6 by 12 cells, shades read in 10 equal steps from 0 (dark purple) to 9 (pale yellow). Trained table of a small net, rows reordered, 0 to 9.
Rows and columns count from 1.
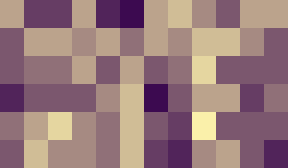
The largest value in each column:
6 7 8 6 6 7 6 7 9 7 6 6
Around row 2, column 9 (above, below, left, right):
5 8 5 7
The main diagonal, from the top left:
6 6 4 3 4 7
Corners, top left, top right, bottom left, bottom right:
6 6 3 1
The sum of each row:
50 63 50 43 57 49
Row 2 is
3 6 6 5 6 4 6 5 7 7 5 3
